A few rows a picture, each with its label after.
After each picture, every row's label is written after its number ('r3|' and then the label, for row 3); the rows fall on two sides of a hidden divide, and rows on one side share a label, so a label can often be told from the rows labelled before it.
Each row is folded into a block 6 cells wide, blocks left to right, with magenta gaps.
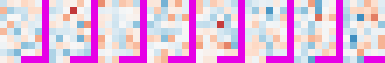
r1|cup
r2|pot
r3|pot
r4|pot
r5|pot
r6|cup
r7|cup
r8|pot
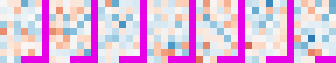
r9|cup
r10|pot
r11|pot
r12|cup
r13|pot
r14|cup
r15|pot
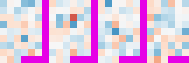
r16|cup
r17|pot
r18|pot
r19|pot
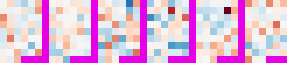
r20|cup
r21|pot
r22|cup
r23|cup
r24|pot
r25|pot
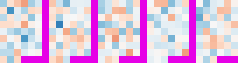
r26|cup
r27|pot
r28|cup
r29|cup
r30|pot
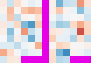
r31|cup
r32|pot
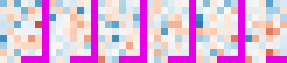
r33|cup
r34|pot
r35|cup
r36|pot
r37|cup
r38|cup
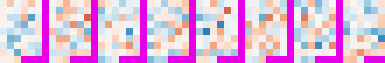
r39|pot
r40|cup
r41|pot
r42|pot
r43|pot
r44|pot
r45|cup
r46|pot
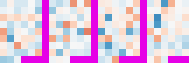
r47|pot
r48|pot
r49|pot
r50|pot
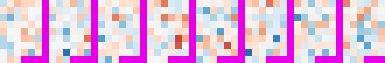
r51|pot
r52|cup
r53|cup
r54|cup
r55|pot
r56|pot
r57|pot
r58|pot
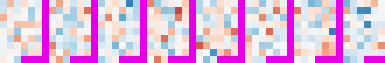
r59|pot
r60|cup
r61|cup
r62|cup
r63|pot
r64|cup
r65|cup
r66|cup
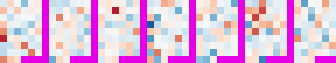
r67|pot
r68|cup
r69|pot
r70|cup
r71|pot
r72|cup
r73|pot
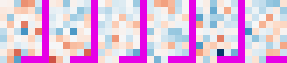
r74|pot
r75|pot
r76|pot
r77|pot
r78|pot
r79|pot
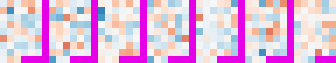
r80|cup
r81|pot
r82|pot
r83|cup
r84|pot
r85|pot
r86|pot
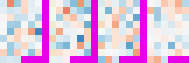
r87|cup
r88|pot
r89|cup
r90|pot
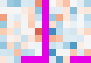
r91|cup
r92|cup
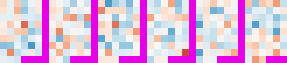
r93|cup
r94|pot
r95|cup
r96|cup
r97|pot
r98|pot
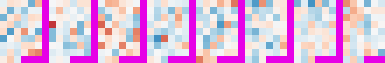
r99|cup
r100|cup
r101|pot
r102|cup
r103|pot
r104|cup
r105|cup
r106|pot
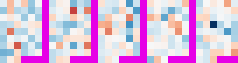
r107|pot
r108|cup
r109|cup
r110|pot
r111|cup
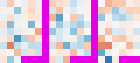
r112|cup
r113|pot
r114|pot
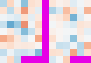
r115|pot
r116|cup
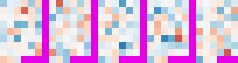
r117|cup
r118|pot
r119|cup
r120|cup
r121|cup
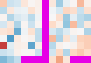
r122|pot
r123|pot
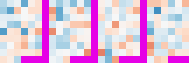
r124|pot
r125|cup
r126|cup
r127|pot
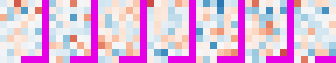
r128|cup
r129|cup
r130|pot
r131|pot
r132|cup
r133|cup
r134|pot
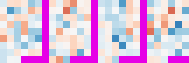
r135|cup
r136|pot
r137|cup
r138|cup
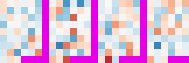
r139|cup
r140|pot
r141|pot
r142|pot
